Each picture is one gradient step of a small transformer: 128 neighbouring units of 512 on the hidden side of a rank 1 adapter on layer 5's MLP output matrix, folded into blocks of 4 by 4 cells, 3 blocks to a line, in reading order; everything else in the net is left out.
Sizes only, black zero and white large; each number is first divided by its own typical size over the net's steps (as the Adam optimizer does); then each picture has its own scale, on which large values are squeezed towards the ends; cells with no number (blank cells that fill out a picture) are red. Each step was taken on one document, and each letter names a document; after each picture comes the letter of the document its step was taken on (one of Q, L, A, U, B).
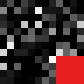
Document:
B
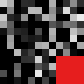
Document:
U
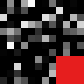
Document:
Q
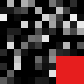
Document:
Q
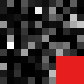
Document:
U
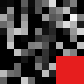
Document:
U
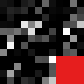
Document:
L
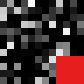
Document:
Q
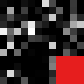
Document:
L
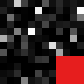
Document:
U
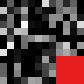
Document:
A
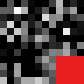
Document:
A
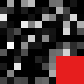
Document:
Q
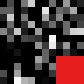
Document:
A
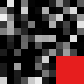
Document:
A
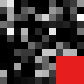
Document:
U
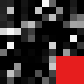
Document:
L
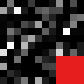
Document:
B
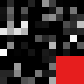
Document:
L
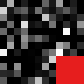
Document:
L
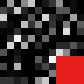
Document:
Q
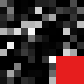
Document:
L
